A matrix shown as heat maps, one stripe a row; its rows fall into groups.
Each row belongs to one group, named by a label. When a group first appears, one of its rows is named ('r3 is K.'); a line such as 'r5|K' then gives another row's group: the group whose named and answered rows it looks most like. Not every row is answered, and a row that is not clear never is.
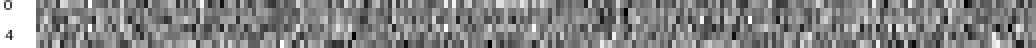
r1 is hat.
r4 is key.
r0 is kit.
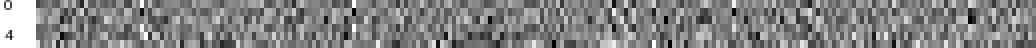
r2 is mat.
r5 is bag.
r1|key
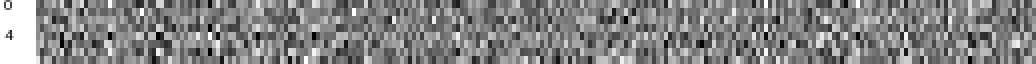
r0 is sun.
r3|sun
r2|hat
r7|mat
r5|mat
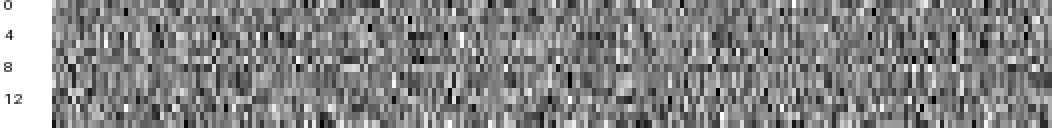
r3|key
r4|kit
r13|sun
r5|kit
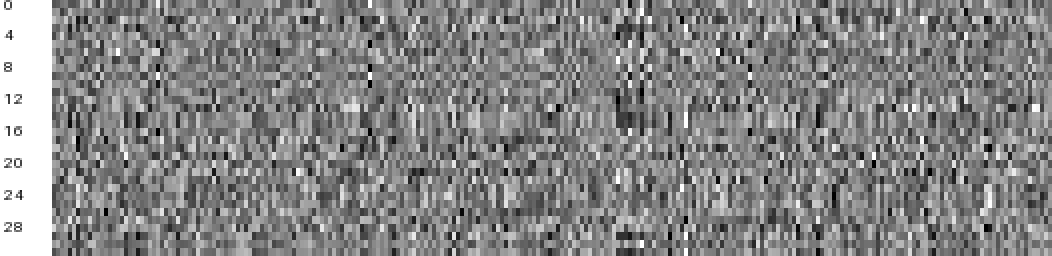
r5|key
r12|hat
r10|key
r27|bag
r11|hat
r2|mat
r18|mat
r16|key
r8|key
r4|hat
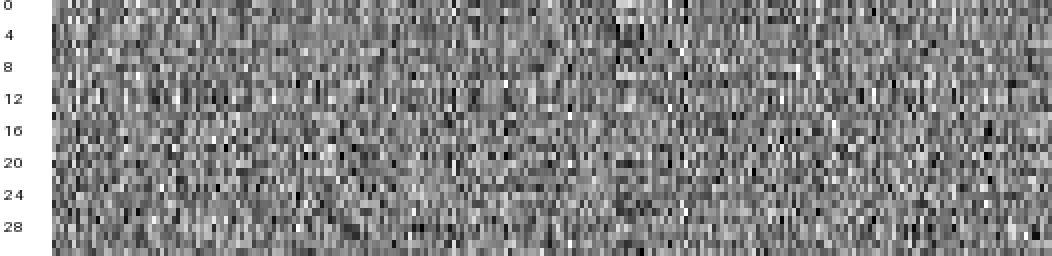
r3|hat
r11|sun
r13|bag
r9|bag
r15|mat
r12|sun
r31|hat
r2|bag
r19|mat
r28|kit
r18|sun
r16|mat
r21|sun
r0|bag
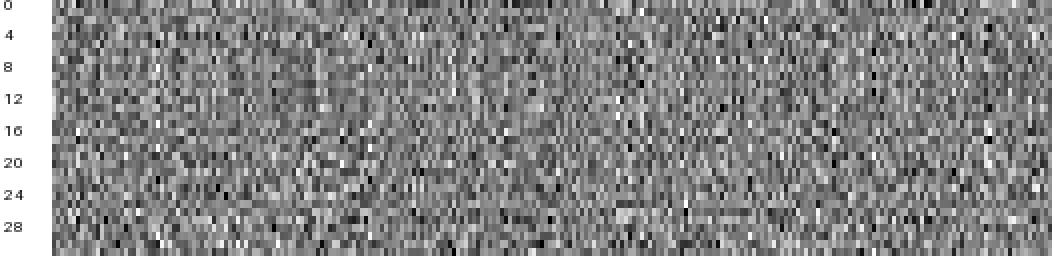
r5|key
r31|sun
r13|mat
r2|hat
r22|key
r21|kit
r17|mat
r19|sun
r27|kit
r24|sun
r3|mat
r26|bag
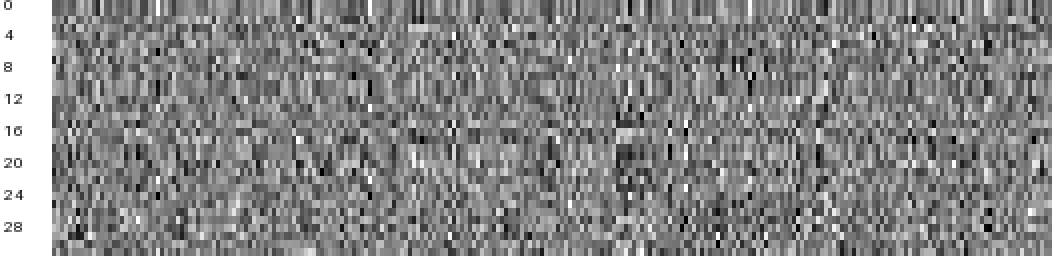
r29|hat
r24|key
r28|mat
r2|kit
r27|bag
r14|hat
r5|mat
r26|mat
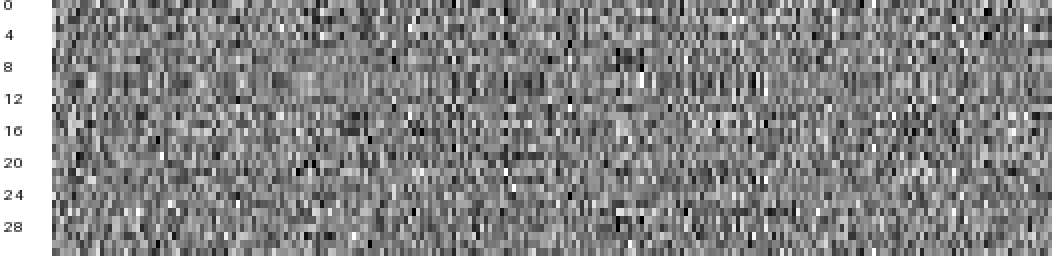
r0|sun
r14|kit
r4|mat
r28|hat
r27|hat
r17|key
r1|mat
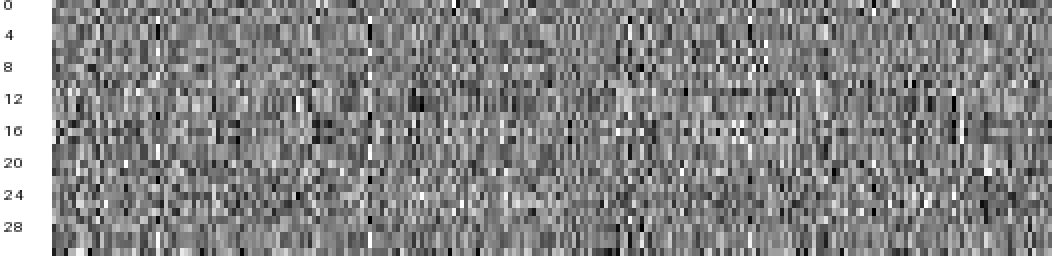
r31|hat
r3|key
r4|key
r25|kit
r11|bag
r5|hat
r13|kit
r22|key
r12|kit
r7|hat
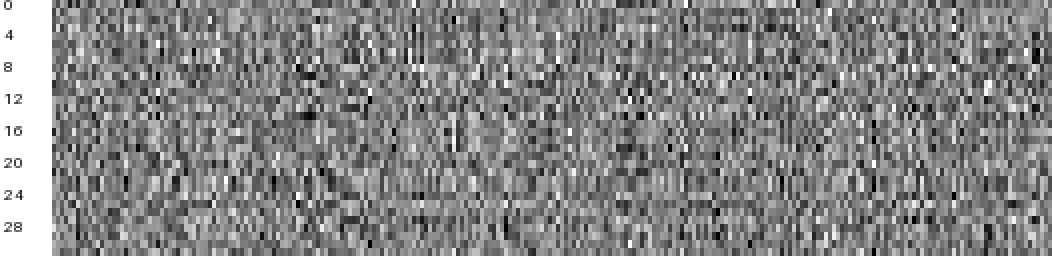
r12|key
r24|kit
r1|bag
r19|mat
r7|kit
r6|kit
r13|kit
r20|sun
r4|kit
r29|mat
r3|bag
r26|mat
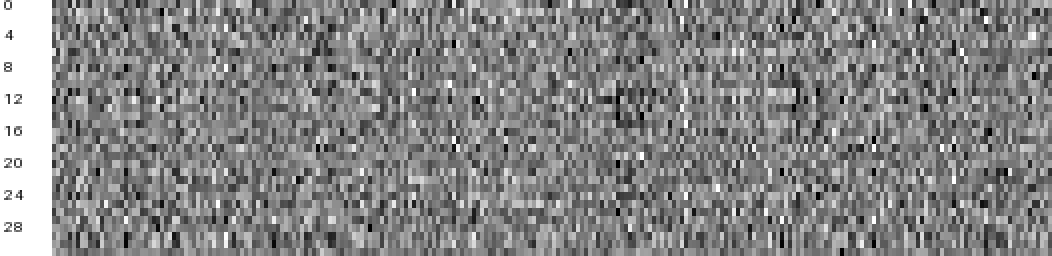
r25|kit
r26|hat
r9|kit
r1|kit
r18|sun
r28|key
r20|hat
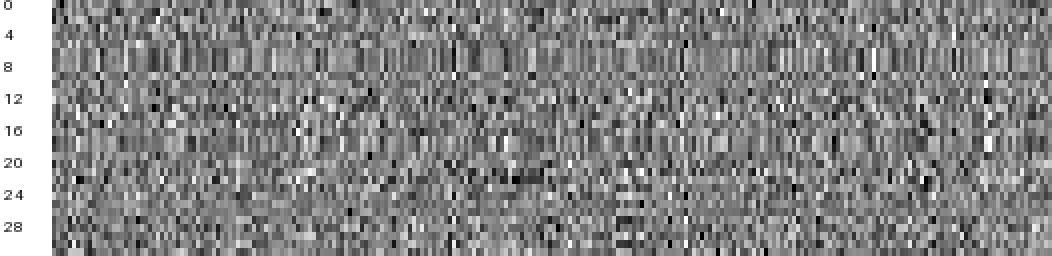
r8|sun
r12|mat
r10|sun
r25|hat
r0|sun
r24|bag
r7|sun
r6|sun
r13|sun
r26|bag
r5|bag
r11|key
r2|hat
